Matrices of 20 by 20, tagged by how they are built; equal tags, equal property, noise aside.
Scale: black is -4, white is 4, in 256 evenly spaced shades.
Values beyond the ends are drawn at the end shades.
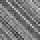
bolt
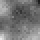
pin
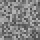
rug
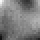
pin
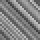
bolt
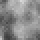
pin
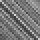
bolt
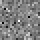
rug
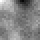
pin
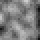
pin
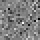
rug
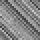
bolt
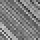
bolt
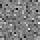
rug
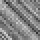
bolt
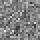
rug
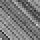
bolt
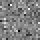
rug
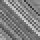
bolt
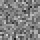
rug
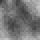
pin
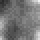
pin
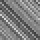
bolt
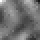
pin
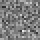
rug
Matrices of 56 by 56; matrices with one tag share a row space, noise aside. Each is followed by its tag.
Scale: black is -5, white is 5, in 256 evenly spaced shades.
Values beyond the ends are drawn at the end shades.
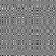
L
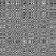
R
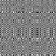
L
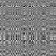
R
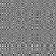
L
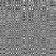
R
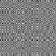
L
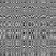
R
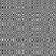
L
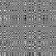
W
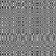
L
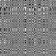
W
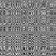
R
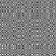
L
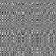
L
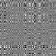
W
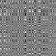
W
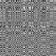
R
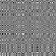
L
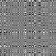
W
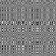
L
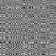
R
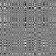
W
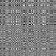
R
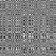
R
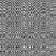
R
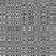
R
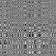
W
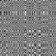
W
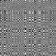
W
